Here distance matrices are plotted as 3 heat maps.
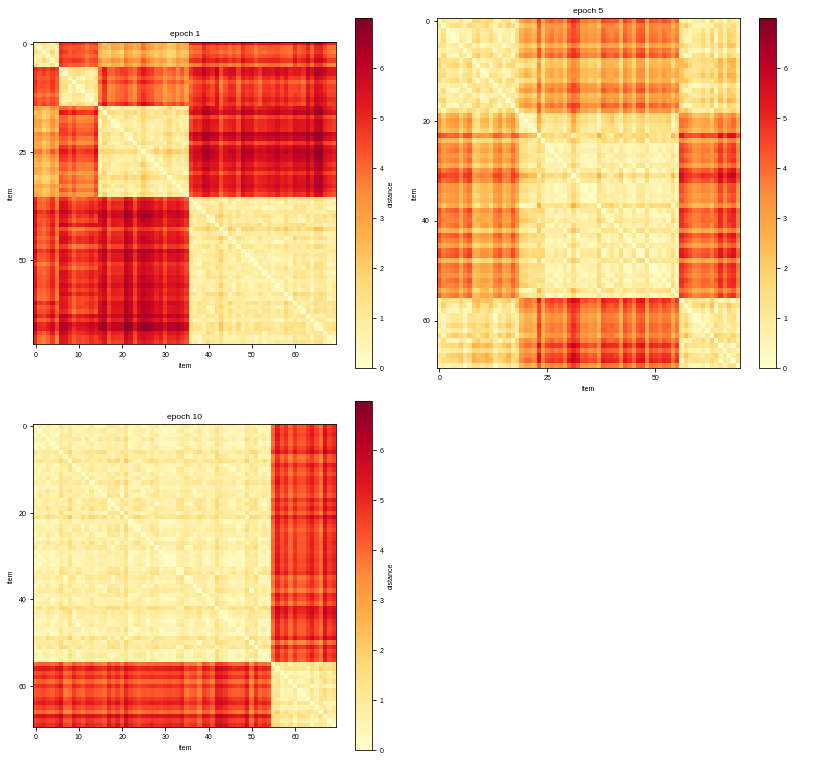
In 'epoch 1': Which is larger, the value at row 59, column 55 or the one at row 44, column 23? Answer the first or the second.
the second
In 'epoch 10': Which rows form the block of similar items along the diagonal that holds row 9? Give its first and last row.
0 to 54
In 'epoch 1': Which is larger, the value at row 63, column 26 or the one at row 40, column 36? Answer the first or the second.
the first
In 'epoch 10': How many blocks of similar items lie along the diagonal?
2
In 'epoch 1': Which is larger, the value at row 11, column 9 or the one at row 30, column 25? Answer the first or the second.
the second
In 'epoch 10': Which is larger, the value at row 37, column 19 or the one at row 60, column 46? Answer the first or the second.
the second
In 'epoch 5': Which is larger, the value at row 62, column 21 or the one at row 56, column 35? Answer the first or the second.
the second
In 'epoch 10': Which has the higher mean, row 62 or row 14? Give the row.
62
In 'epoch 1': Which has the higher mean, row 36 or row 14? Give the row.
14
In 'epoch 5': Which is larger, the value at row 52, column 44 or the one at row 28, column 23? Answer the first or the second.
the second
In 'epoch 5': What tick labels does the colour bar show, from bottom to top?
0, 1, 2, 3, 4, 5, 6
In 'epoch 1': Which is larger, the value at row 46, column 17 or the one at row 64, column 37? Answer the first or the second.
the first
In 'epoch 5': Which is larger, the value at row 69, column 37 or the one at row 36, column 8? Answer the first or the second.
the first
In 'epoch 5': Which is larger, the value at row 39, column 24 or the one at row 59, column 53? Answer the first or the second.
the second
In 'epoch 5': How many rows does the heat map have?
70
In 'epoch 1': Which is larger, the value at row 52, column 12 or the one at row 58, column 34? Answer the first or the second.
the second
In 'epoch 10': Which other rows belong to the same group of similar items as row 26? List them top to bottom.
0, 1, 2, 3, 4, 5, 6, 7, 8, 9, 10, 11, 12, 13, 14, 15, 16, 17, 18, 19, 20, 21, 22, 23, 24, 25, 27, 28, 29, 30, 31, 32, 33, 34, 35, 36, 37, 38, 39, 40, 41, 42, 43, 44, 45, 46, 47, 48, 49, 50, 51, 52, 53, 54
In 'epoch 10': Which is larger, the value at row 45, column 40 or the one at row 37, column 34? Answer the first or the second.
the second
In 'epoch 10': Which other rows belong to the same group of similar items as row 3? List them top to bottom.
0, 1, 2, 4, 5, 6, 7, 8, 9, 10, 11, 12, 13, 14, 15, 16, 17, 18, 19, 20, 21, 22, 23, 24, 25, 26, 27, 28, 29, 30, 31, 32, 33, 34, 35, 36, 37, 38, 39, 40, 41, 42, 43, 44, 45, 46, 47, 48, 49, 50, 51, 52, 53, 54
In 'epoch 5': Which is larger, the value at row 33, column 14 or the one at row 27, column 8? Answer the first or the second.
the first
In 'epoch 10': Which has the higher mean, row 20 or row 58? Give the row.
58
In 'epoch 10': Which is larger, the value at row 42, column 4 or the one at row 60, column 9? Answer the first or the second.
the second
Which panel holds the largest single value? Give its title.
epoch 1
